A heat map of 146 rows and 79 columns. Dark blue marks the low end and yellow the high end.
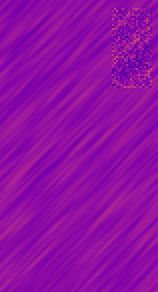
There is no overall slope. Values change most from cell to cell in the top right. Streaks slant up to the right. No single row or column stands out from its neighbours. An odd patch, rougher than its surroundings, sits in the top right. Overall the values sit about 30% of the way up the scale.
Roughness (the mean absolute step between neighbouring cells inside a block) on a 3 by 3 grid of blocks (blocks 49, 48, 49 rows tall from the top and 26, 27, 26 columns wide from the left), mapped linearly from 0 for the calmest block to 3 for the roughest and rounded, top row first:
0 0 3 | 0 0 0 | 0 0 0
